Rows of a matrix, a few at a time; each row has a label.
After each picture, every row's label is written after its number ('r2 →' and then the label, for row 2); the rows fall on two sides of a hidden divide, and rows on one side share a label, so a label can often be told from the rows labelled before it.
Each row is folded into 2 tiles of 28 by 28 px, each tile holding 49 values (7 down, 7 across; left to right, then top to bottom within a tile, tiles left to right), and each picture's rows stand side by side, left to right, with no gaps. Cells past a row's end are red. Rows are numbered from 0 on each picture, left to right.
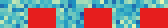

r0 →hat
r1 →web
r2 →hat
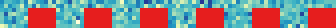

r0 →hat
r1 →hat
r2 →hat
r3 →hat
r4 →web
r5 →hat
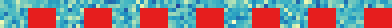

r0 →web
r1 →hat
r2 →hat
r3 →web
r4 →web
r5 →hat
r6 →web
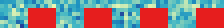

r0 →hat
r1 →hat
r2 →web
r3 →hat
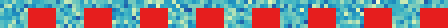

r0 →hat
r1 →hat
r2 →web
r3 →hat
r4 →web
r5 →web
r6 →web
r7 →hat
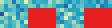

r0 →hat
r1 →hat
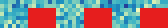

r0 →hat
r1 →web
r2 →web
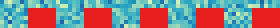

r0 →hat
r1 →web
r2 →hat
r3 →hat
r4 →web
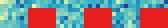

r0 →web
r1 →hat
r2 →web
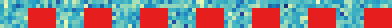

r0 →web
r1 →hat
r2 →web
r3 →hat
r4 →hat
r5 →hat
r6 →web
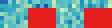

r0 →hat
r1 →hat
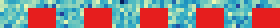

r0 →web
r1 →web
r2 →web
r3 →web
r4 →hat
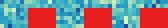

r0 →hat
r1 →hat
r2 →web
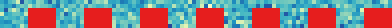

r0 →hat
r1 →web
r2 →web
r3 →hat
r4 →hat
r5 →web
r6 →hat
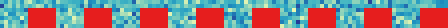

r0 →hat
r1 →hat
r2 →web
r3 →hat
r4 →web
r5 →hat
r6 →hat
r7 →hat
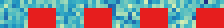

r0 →web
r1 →web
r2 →hat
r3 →web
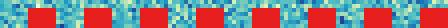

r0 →hat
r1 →web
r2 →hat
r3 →web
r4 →hat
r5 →hat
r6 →hat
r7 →web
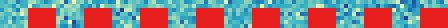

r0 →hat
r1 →web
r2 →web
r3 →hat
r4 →web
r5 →web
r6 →web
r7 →web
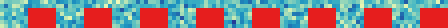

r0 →web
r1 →hat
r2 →web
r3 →web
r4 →hat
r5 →hat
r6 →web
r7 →web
